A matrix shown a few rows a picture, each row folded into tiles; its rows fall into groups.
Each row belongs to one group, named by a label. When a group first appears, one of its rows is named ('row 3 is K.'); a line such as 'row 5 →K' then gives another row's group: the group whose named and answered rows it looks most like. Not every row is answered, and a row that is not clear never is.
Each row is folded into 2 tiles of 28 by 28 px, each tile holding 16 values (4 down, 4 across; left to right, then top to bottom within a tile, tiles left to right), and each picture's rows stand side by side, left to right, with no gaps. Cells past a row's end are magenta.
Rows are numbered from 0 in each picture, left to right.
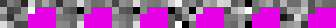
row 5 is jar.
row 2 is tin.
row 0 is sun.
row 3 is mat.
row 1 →tin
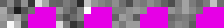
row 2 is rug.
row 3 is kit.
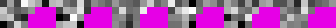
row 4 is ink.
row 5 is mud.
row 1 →jar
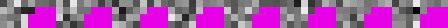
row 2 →sun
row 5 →mud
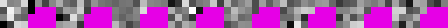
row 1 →jar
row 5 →rug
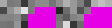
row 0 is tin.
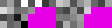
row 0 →ink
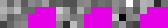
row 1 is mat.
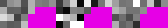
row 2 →ink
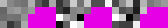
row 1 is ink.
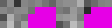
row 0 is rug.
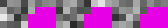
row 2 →jar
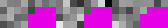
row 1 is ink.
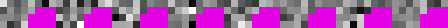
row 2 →jar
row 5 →jar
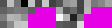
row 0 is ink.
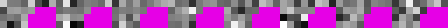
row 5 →ink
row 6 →jar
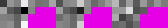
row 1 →tin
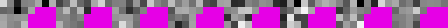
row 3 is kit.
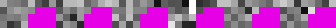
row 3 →mud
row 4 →mat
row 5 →mat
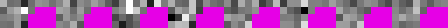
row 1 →ink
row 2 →kit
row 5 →tin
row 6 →rug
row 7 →mud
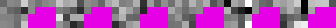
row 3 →ink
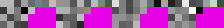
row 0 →mat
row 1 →ink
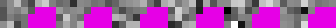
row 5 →tin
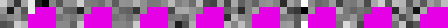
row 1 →tin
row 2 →tin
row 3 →kit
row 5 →tin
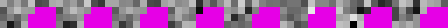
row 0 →kit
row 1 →kit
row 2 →kit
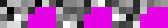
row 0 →sun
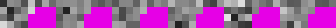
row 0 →sun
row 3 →kit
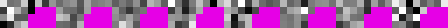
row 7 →mat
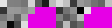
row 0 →kit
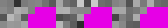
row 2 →ink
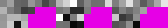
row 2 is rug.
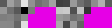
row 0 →tin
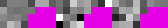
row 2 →jar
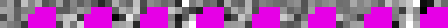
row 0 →ink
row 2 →jar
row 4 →jar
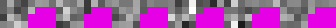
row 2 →jar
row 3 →mud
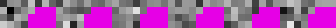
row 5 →mat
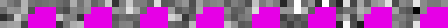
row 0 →jar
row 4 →sun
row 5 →kit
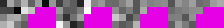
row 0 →mud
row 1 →sun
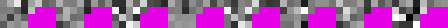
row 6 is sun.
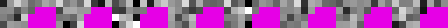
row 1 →kit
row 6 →sun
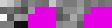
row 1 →jar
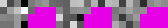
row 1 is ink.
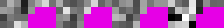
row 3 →jar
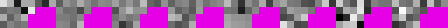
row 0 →mat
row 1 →tin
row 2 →kit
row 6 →jar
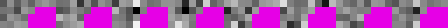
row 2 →tin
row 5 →kit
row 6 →ink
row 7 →tin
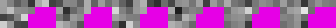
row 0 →ink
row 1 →sun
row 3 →sun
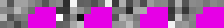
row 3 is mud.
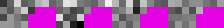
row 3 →mat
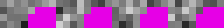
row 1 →mud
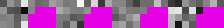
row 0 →tin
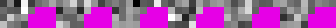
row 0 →mud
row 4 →mud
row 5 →jar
